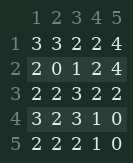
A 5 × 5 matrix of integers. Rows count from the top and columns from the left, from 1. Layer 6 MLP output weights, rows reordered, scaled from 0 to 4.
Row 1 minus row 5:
1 1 0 1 4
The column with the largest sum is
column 1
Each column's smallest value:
2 0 1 1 0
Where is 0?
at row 2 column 2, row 4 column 5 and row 5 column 5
